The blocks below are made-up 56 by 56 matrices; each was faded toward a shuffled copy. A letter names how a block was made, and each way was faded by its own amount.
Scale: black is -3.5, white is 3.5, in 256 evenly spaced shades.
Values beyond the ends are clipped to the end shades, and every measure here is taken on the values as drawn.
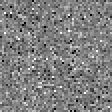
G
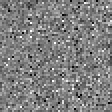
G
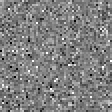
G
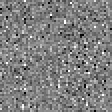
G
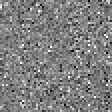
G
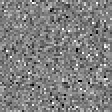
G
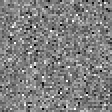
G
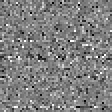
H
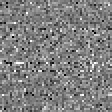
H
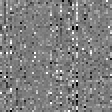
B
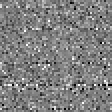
H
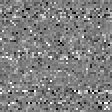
H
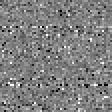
H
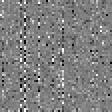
B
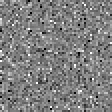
G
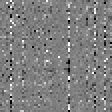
B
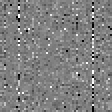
B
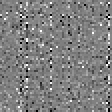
B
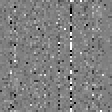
B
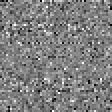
H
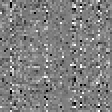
B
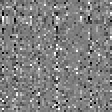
B
